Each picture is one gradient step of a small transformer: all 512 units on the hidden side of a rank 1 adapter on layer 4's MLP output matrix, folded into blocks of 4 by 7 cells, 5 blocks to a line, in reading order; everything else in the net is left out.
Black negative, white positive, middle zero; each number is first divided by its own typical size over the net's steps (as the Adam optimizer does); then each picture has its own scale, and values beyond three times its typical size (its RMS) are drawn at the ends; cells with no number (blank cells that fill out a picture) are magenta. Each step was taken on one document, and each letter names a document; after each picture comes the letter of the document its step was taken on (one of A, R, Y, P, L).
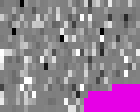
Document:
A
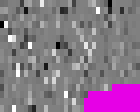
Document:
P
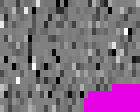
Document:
P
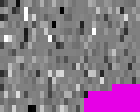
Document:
P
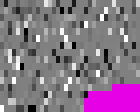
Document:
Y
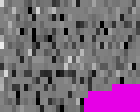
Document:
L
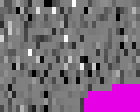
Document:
Y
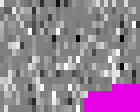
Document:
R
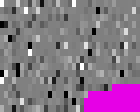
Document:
P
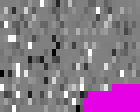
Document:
P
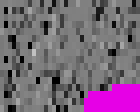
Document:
L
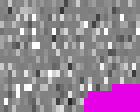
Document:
R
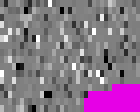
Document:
Y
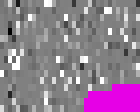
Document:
Y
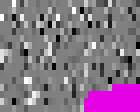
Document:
A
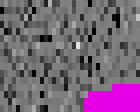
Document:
Y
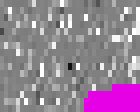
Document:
R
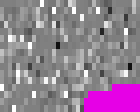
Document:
P
